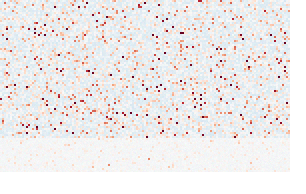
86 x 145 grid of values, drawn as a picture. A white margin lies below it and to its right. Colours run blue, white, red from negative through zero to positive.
Average level on the scale: 50%. Slope: none. Grain: fine. Seam: horizontal, 80% of the way down, the bottom part calmer. Stripes: none. Histogram: skewed, a long tail of high values. Odd rows or columns: none.
